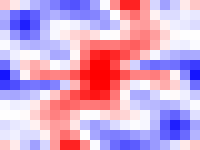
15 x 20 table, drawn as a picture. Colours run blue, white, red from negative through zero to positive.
No overall slope runs across the table. The texture is blotchy. Overall the values sit about 50% of the way up the scale. No single row or column stands out from its neighbours. A half turn leaves it unchanged. There are no regular stripes.
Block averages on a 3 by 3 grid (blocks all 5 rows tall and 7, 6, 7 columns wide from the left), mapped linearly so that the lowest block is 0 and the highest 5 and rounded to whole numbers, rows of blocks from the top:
022
151
220
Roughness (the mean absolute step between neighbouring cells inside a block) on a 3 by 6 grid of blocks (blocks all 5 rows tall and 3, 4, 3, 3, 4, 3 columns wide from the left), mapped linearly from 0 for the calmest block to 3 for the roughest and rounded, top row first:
211210 | 232232 | 012112
